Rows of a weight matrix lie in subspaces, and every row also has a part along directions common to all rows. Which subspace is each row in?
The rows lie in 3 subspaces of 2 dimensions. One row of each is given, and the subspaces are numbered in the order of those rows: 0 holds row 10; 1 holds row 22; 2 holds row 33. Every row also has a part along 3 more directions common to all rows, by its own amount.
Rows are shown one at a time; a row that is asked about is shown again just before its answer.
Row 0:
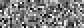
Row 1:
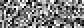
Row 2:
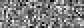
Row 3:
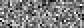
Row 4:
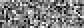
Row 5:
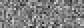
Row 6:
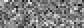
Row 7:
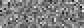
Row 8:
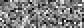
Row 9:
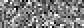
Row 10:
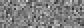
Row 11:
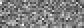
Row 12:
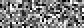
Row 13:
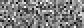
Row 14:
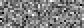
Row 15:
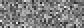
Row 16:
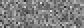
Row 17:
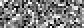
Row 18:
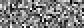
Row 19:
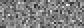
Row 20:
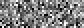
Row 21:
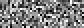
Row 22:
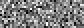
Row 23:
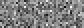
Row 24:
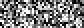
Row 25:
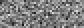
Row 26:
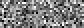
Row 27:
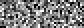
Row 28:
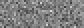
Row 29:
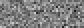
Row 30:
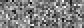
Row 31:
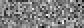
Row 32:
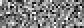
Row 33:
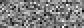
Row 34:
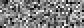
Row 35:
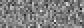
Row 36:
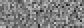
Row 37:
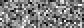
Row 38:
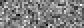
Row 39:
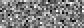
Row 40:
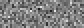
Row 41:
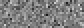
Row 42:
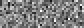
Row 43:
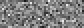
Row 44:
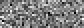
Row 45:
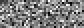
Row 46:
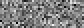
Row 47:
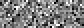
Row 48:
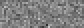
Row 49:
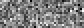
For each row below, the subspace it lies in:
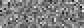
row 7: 2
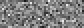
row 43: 2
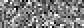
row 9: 0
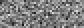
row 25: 2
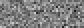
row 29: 2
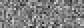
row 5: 0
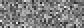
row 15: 1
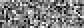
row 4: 0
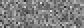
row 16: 1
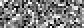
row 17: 0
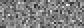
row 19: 2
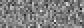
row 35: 2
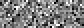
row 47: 0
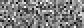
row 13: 1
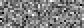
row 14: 0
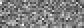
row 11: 2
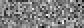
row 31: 2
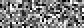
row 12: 1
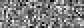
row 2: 0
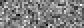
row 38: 0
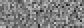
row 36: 2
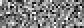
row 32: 2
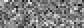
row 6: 0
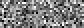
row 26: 1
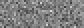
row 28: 1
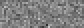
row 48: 0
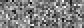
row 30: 0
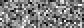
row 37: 0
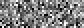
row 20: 1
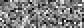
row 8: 0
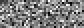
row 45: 2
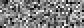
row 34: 2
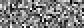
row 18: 1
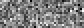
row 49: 0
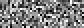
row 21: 1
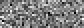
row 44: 2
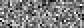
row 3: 0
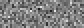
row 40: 1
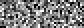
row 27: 2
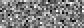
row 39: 2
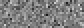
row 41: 0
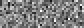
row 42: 2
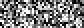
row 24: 1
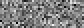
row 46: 1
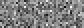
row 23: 1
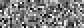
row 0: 1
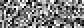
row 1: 0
